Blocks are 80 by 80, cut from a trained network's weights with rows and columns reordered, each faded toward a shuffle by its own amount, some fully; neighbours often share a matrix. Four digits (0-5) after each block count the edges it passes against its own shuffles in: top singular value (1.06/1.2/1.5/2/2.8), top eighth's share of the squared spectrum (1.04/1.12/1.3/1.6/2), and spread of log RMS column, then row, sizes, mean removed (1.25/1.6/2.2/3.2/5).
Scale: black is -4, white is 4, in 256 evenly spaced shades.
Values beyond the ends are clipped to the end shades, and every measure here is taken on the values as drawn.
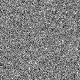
2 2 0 0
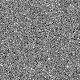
0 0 0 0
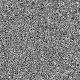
0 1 0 0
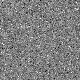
1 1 0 0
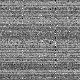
4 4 2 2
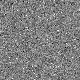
0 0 0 0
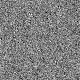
0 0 0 0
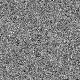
0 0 0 0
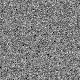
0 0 0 0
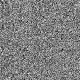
2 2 0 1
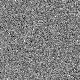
1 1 0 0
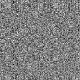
4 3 1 2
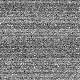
4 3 1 1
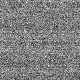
2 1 0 0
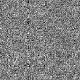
3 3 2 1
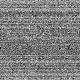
4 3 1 1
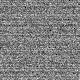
3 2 0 0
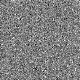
2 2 1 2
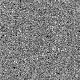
2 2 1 1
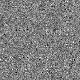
2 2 0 2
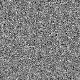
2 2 0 1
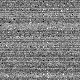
4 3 1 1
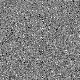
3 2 1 0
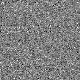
2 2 1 2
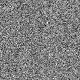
2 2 0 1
